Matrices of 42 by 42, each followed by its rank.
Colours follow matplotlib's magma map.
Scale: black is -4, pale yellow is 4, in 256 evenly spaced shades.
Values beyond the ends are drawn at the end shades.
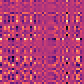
two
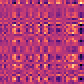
two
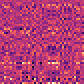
five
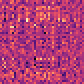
five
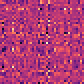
five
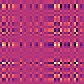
one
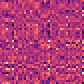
five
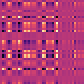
one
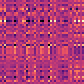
two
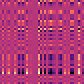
one
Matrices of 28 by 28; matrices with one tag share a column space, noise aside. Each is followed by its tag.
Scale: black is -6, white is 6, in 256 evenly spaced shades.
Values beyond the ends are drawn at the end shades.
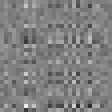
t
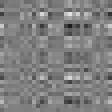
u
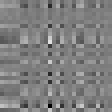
t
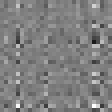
t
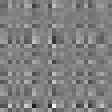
t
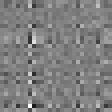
t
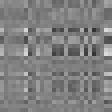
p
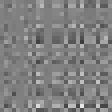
t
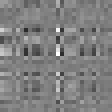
p
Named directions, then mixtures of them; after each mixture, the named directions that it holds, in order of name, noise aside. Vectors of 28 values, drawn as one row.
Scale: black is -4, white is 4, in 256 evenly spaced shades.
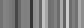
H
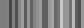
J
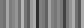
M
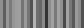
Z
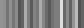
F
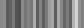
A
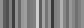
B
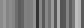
A, B, J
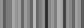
Z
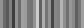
B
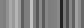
B, H, J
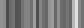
A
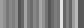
F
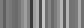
B, H, Z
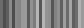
B, F, J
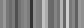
H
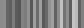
A, F, J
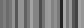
F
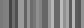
J
